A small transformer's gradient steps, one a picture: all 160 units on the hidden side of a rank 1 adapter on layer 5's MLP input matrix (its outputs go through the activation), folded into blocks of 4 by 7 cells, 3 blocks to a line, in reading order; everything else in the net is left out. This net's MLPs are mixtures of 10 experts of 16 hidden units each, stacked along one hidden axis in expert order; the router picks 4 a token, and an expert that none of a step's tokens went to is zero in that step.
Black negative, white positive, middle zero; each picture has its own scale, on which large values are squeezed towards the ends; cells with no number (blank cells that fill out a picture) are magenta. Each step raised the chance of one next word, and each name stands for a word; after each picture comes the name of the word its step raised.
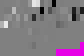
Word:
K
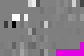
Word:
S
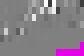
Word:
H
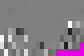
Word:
K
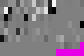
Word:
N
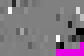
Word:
H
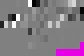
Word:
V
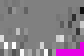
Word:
K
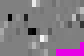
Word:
N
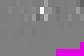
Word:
H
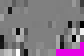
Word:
N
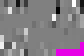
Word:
H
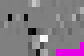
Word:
N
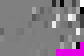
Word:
K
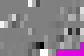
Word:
S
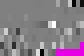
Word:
H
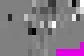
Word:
N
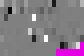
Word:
K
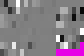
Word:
K
